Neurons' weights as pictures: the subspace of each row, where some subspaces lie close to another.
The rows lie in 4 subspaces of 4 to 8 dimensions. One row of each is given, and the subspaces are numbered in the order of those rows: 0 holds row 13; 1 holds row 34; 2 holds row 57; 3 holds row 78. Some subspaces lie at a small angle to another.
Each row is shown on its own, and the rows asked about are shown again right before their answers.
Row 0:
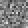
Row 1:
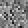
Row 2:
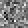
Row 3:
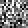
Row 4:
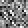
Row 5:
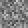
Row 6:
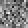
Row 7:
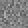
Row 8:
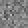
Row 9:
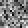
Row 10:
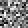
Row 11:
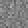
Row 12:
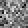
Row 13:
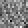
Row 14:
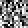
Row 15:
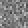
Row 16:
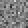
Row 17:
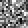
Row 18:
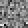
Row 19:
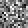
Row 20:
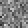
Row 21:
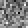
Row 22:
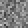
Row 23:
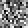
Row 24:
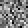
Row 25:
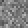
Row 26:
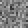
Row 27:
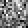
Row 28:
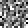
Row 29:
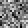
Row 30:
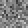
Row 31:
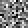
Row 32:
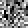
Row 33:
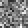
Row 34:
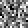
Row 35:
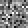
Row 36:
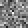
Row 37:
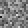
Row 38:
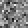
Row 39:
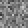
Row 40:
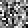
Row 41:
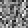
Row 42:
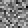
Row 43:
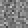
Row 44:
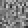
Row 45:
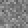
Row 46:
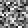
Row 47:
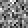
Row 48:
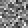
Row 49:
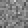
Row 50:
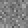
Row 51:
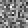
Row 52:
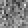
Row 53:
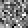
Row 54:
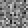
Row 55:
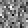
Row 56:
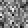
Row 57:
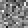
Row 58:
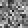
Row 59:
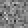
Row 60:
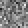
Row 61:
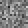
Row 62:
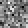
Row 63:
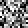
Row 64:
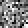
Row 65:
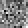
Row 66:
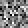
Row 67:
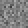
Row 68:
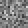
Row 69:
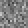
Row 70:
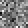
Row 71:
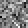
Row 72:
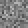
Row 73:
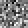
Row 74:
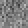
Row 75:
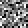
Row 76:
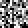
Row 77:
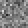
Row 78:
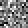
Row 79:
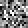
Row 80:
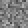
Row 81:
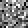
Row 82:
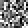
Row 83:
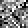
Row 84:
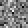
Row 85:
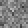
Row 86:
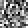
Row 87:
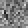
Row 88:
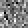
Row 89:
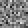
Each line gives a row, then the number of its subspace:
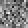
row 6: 0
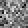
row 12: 1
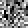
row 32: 1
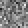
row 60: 2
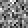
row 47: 2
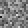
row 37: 3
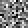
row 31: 3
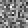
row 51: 1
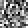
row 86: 2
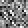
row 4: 0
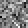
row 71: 2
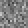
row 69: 0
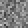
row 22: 3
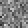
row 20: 2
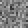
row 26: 1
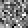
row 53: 0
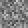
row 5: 2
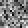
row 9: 3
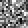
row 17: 2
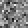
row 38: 0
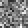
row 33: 0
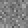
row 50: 0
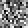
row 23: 0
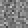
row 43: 1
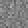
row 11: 2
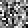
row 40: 1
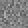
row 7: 3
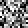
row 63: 1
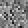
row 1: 0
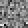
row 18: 2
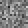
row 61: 1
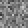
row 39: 0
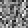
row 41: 0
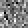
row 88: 0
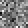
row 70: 0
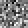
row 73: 2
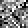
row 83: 2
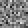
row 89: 2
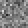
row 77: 2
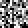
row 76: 2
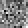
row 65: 0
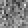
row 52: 3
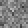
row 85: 1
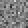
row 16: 3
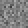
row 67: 3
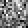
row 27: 3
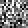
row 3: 3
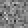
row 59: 0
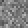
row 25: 0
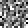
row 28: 2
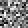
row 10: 3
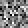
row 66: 1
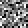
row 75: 2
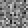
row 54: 0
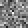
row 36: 1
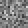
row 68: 1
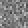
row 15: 2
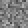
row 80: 2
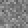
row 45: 0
